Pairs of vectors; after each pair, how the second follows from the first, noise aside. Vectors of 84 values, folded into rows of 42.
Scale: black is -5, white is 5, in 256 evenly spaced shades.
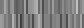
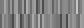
sign-scrambled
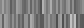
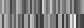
scaled up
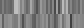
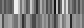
scaled up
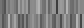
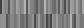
shuffled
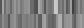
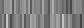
shuffled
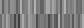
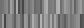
shuffled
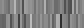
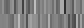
wrapped around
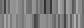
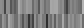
shuffled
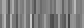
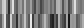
scaled up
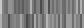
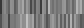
sign-scrambled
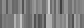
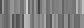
wrapped around
